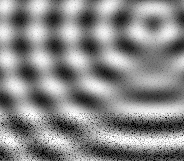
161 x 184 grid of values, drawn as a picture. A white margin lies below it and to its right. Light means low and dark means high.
Horizontal stripes repeat 6 times down the table. A horizontal seam about 70% of the way down splits the table, and the top part is calmer. Neither half mirrors the other. Concentric rings centre on the top right.
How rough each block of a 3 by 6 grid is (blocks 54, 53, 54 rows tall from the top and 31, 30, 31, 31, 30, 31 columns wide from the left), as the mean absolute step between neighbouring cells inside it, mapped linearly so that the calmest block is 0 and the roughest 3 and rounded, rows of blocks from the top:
000000 | 000000 | 333333
